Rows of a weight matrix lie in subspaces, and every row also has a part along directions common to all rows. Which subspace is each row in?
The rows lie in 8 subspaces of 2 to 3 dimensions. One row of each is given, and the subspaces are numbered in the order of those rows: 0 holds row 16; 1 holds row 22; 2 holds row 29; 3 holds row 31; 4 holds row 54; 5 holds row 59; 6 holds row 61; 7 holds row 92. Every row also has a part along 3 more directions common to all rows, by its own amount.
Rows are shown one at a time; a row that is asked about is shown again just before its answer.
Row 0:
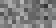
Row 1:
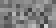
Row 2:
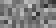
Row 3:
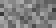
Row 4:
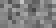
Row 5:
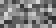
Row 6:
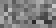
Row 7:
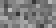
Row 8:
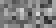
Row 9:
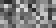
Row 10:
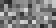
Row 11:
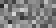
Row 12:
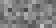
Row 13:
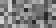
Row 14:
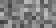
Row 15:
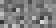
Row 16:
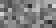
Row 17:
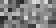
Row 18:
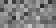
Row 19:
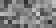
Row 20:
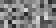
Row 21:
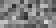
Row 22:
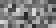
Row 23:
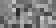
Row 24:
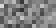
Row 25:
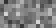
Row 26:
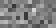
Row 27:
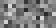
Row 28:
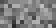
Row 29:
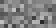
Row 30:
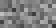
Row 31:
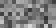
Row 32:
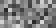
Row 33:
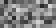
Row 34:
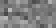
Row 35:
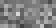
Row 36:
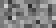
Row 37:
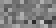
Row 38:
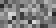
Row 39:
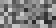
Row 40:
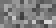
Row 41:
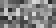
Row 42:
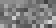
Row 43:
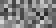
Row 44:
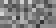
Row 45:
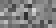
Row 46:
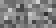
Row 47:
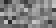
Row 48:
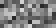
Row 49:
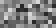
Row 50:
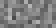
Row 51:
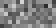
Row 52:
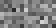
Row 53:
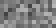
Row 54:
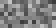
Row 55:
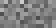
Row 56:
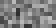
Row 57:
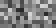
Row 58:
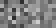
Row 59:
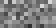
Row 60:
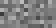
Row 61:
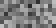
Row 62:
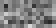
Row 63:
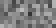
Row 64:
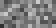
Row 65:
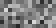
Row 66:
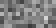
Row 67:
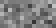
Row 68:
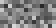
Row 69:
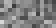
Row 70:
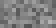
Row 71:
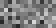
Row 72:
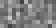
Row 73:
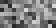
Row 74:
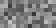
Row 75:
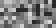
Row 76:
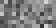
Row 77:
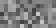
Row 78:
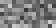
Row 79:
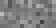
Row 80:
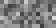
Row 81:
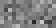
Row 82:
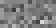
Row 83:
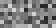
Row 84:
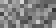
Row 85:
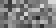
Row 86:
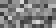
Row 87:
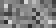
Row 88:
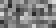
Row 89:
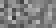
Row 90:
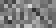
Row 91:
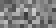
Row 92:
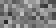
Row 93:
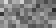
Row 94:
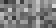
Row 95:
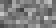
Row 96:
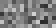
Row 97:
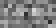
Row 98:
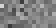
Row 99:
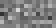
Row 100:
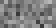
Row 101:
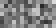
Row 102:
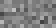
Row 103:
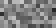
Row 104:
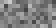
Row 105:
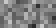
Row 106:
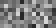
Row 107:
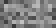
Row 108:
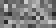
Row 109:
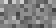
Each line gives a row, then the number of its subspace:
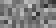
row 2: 7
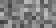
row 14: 7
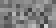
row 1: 3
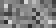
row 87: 7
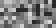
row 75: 6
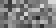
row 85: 5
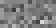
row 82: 2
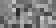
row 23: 7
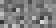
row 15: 2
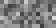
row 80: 7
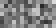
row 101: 2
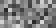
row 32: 0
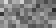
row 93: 5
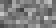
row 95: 6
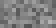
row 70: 7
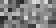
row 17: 3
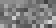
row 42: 3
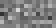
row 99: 5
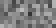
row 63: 6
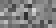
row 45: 1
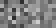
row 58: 4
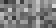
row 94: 0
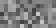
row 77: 1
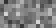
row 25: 3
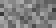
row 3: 5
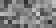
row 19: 7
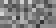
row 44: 1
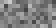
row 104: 4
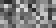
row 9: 4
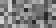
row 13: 0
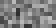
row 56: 7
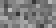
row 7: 3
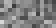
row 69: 1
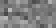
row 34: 3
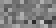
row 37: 0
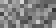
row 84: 5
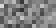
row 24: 4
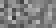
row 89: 4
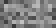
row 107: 7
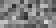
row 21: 1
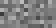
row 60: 5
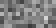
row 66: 3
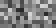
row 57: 6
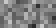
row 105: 3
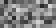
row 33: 1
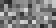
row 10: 4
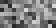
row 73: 2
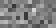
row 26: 1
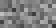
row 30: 2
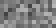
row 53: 6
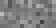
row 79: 1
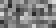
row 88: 1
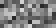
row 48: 4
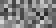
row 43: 0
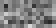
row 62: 7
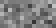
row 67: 0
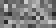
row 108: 7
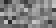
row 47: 7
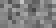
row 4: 4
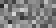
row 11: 4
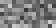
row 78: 2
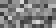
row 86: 5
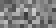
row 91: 1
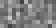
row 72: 4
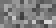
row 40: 0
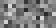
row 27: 7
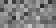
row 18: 5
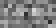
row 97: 1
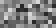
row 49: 6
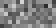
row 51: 6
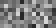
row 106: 3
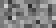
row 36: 4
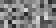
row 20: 5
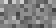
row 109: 5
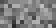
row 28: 2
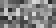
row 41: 3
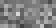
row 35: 3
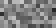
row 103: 5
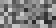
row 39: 0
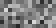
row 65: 0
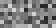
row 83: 2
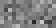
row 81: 0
